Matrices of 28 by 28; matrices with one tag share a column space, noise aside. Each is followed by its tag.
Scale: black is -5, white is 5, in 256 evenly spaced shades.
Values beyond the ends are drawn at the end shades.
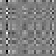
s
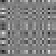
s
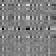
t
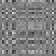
s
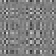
s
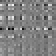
t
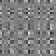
s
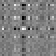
t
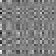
s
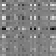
t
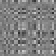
s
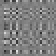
s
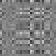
s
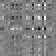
t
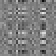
s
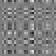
s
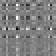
t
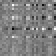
t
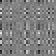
s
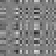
s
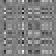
s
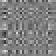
s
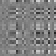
s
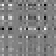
t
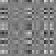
s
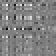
t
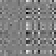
s
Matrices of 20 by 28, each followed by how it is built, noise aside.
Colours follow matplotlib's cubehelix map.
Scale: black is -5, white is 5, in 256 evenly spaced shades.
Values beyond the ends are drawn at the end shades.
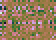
low rank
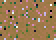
sparse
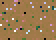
sparse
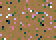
sparse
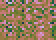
low rank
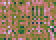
low rank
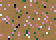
sparse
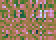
low rank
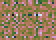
low rank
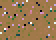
sparse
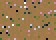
sparse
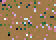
sparse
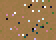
sparse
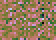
low rank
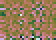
low rank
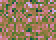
low rank
